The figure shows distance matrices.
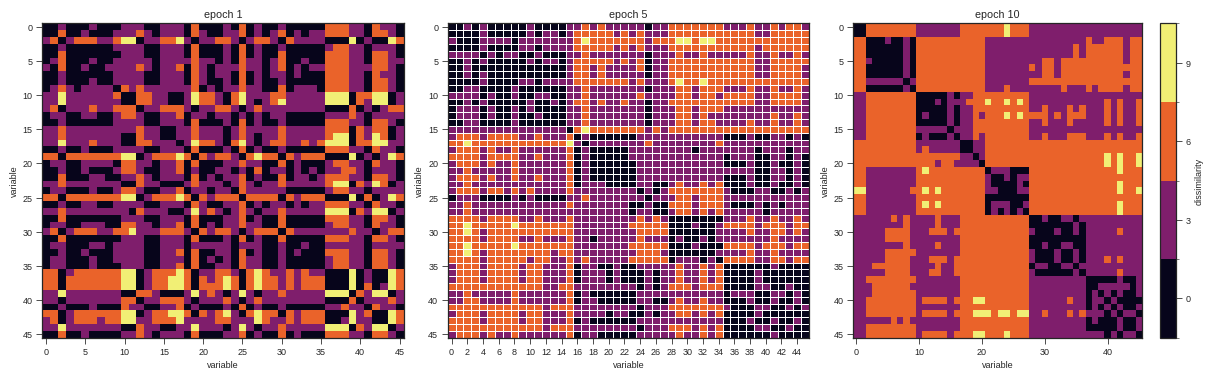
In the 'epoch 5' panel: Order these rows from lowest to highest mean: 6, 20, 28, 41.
20, 6, 28, 41
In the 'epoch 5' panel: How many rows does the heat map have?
46
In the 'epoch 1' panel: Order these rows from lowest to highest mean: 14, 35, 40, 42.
14, 35, 40, 42
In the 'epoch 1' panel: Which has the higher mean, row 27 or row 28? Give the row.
27
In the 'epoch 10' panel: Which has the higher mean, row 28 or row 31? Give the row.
28
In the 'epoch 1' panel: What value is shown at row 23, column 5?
3
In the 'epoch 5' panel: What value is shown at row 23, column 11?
3
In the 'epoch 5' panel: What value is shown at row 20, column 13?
3
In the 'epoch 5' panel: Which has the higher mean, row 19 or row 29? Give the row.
29
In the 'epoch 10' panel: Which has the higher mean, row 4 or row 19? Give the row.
19
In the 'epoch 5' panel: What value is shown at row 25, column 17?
6
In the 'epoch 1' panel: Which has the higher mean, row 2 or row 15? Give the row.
2
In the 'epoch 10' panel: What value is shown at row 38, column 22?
6
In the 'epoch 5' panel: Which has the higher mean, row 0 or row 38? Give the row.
38
